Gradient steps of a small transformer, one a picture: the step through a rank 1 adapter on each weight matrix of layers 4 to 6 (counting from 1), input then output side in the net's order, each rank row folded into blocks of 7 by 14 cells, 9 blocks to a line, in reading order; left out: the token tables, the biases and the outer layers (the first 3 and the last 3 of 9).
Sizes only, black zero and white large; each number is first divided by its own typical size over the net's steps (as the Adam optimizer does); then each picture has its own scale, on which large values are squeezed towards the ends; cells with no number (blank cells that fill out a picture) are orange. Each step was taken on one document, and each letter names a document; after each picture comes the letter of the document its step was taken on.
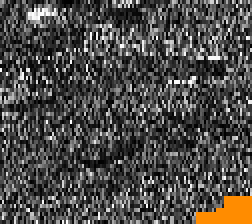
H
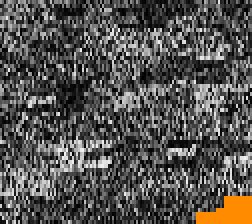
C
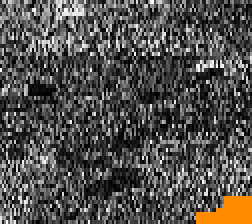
H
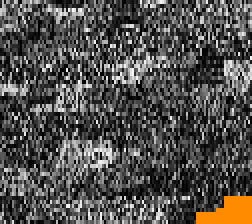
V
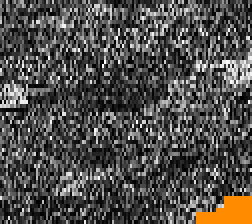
H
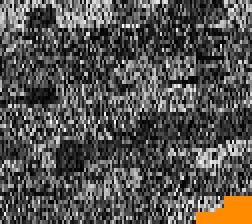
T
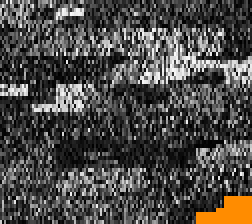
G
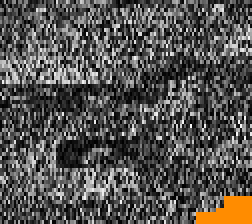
C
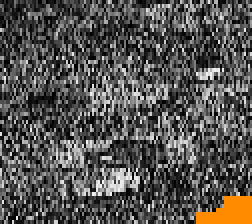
V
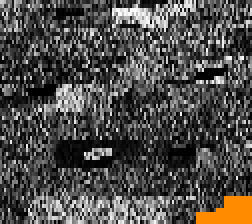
G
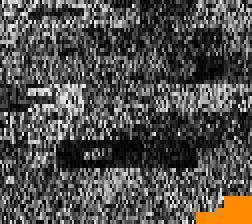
T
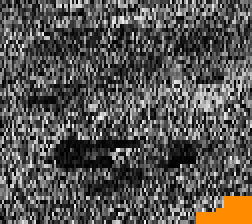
T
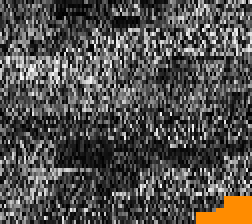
C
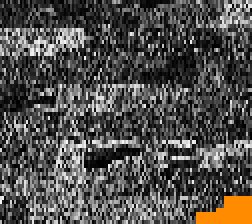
V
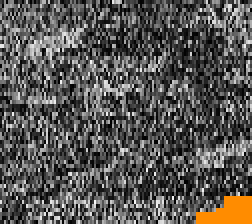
V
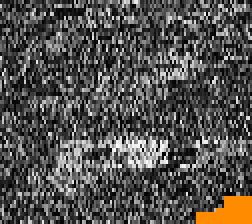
G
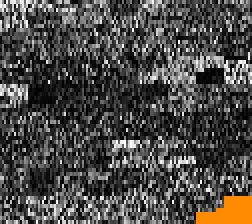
C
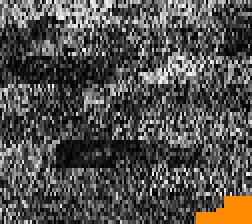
G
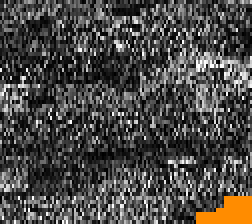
H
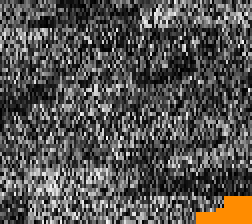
V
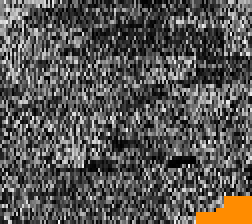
T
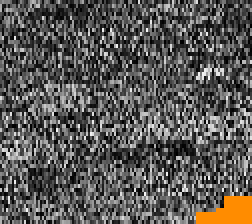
T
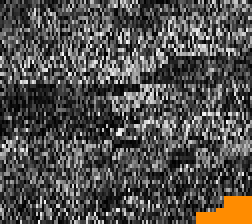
G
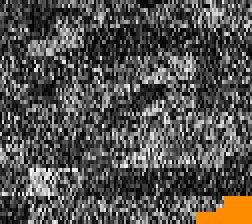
V
